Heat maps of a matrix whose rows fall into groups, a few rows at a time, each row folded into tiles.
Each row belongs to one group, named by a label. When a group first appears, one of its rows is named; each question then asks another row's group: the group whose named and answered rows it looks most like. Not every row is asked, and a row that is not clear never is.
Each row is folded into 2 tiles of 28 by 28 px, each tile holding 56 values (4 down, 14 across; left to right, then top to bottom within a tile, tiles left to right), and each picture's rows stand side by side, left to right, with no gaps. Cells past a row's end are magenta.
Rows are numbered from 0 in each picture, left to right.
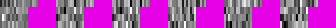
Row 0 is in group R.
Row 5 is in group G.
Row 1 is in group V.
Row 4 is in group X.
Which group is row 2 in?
V
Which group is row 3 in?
G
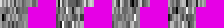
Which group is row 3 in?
V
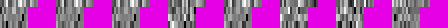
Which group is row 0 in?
X
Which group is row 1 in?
X
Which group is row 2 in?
X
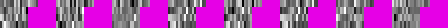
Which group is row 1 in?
G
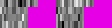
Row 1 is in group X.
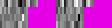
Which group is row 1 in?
X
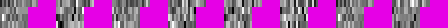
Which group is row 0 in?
R
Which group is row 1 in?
G
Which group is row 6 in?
R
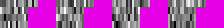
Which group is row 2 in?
G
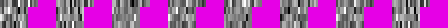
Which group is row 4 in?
X
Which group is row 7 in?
G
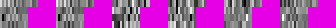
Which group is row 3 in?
X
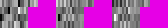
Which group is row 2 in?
R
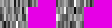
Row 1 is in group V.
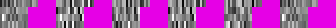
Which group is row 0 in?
R
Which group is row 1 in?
G
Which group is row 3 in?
G
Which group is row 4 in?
V
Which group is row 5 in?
R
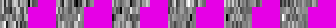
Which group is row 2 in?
V
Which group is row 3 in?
X
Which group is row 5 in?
R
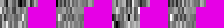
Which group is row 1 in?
R
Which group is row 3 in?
R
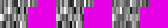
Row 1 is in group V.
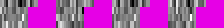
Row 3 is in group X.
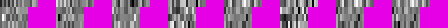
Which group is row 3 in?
V
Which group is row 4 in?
X
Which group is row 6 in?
X
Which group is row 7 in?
X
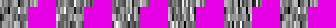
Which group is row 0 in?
V
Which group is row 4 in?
G
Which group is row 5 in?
V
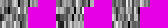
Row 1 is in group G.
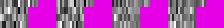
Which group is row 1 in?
V
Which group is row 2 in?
R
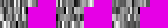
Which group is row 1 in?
V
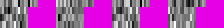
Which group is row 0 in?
V
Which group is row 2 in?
V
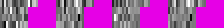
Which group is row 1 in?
X
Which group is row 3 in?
X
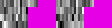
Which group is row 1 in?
G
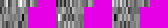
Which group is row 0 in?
X
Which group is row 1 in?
R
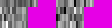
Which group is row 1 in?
V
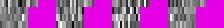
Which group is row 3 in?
R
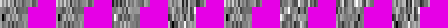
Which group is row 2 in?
R
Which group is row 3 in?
G
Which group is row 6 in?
X
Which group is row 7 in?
G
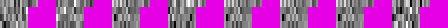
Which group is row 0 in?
G
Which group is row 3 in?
X
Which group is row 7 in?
V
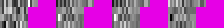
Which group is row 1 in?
R
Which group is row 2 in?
R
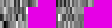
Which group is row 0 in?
G
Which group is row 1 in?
R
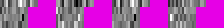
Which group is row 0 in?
X
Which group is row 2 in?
X
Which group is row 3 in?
R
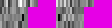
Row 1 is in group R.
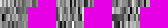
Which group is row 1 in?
G
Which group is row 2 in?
G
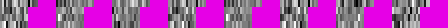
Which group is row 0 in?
V
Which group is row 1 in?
R
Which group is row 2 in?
X
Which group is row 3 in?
V
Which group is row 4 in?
R
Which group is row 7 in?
G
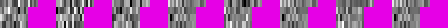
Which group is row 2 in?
V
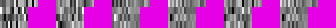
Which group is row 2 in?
R
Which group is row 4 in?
V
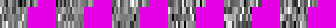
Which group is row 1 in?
R
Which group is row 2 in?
X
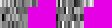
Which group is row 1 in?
V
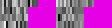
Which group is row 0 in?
V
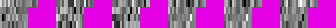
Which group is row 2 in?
G
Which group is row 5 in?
X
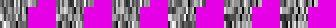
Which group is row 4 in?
G
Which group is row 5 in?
G
